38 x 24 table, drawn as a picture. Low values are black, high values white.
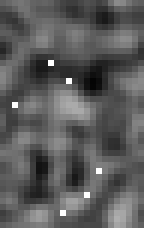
No row or column stands out. The field is mottled with small blotches. Neither half mirrors the other. Six lone cells stand out, each far higher than its neighbours. There is no seam.
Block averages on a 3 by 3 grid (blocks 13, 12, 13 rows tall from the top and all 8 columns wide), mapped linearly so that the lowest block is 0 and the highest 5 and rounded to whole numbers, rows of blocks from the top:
1 0 0 | 2 5 1 | 1 3 4
